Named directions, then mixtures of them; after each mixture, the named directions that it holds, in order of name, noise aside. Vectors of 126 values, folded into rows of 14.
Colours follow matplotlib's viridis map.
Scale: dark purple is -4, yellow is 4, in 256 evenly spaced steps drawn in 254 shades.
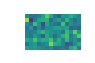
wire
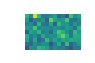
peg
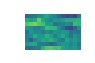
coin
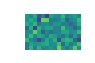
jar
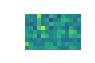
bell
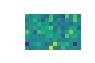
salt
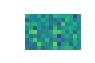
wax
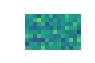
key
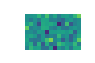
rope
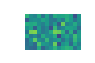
wax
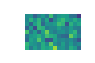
bell, peg, rope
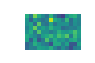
peg, salt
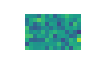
key, rope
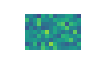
key, rope, wire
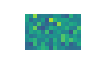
bell, peg, rope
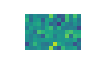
salt, wire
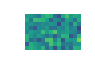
key, rope, wire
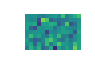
jar, rope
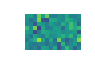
jar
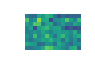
bell, coin, wire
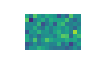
peg, wire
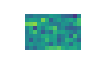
coin, jar, wax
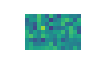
bell, key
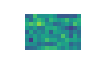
coin, peg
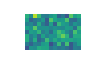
peg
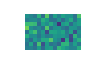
coin, rope, wax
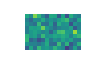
bell, jar, peg
